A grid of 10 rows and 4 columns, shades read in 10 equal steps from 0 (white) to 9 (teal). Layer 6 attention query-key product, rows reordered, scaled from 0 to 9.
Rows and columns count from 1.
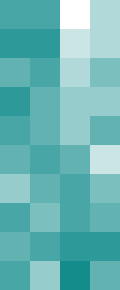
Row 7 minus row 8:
-3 1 0 -1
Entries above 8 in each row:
0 0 0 0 0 0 0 0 0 1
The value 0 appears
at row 1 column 3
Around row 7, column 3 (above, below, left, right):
6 7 6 5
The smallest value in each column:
4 4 0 2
